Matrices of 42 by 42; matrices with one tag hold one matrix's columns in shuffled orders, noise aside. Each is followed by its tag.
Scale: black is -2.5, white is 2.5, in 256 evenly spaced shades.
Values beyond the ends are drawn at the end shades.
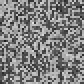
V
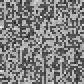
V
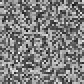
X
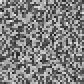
X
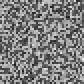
X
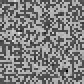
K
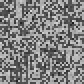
V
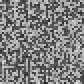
V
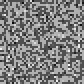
K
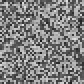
K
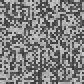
V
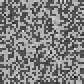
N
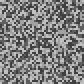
X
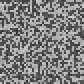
K
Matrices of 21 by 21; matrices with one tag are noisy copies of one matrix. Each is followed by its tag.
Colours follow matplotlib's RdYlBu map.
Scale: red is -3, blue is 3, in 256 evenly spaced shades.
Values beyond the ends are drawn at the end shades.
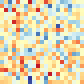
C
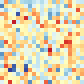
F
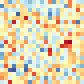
F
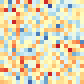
C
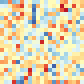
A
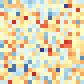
F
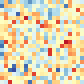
F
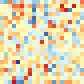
A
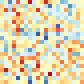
C
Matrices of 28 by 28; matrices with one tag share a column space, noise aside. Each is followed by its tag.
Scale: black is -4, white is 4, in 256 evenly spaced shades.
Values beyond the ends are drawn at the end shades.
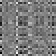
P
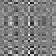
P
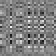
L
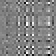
P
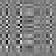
L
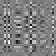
L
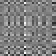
P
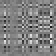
L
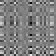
P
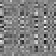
L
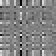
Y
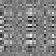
L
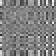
Y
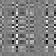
L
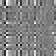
Y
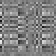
L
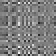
P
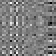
P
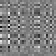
L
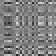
P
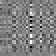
L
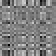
Y
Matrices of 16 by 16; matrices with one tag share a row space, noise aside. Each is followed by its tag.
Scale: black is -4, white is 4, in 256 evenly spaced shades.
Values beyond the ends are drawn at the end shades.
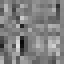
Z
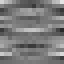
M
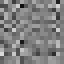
Z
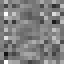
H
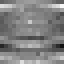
M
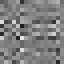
Z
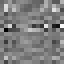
H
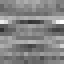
M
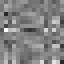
H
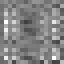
H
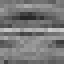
M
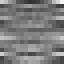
M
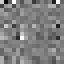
Z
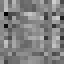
H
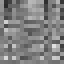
H
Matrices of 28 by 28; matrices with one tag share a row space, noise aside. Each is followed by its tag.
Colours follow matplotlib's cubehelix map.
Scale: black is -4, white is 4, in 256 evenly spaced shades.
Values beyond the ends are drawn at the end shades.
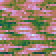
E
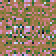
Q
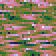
E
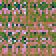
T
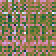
T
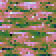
E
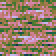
E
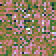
Q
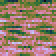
E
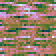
E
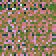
T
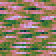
E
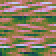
E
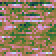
E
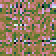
Q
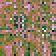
Q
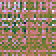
T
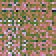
T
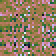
Q
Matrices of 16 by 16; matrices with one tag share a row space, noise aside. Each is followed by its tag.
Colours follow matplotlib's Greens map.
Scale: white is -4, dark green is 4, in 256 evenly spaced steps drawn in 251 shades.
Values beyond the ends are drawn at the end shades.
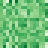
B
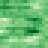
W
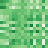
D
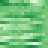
W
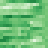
W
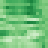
W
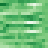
W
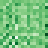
B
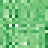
B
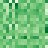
B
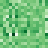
B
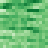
W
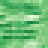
W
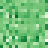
B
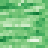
W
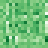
B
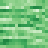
W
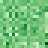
B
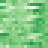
W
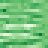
W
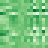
D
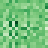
B
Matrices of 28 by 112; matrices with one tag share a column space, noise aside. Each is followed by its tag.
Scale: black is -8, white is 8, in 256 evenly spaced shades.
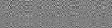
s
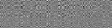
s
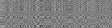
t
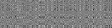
t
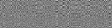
s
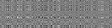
t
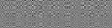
s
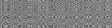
t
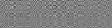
s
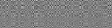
s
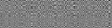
s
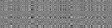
t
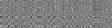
t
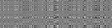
t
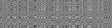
t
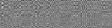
s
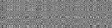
t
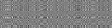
t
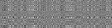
t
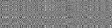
t
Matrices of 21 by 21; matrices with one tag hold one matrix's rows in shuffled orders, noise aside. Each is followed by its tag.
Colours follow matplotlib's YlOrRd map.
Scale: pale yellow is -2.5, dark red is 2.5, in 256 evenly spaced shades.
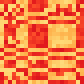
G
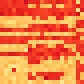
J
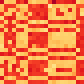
G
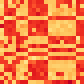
G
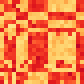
G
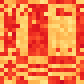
G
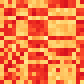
G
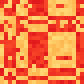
G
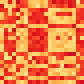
G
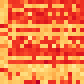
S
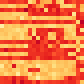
J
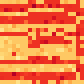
J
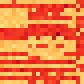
J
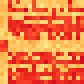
S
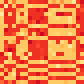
G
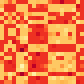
G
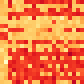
S
